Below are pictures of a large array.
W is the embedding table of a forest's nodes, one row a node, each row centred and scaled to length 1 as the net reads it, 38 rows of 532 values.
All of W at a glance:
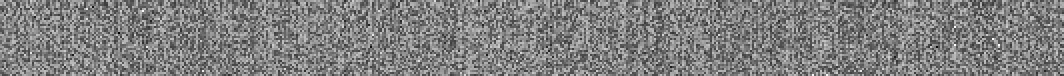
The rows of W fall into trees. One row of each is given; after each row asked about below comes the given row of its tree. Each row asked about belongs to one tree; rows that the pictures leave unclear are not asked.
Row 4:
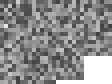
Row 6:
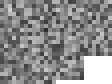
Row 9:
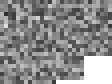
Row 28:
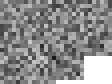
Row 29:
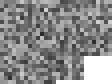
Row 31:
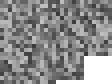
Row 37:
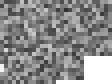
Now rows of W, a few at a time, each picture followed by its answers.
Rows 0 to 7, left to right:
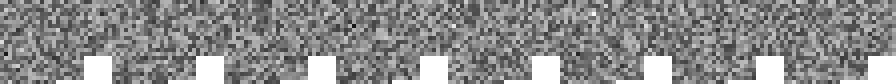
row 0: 28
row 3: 9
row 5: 6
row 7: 28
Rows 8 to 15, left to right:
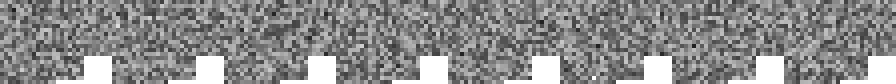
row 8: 9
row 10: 31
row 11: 6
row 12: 4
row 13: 31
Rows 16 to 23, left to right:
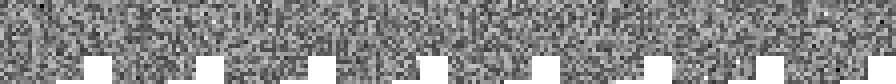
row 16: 6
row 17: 29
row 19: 6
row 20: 9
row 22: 37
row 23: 37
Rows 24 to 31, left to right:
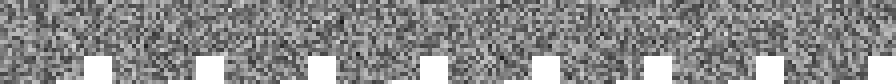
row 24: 9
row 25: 29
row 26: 4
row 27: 28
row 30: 4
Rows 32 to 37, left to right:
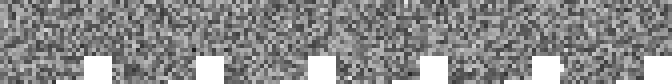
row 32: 9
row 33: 6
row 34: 28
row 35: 31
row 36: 9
